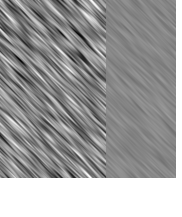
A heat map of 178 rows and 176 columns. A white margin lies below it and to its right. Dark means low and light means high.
The grain runs diagonally down to the right. The right part is calmer, past a seam about 60% of the way across. Neither half mirrors the other. Overall the values sit about 50% of the way up the scale. No overall slope runs across the table.
